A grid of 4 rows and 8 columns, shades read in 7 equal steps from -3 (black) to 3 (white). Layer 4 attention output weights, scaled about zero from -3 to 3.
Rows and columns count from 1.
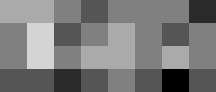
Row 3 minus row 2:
0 0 1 1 0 0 2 0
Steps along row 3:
up down up same down up down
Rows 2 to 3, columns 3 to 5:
-1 0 1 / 0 1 1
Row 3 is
0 2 0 1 1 0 1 0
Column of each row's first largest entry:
1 2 2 5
